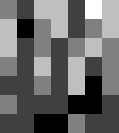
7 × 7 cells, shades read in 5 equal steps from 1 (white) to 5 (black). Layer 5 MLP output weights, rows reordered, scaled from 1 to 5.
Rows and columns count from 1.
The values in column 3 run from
2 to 5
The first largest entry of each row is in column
2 2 2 2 6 5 3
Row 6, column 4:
4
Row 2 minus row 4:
-1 1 1 -2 2 -1 -1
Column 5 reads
4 4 3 2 2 5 3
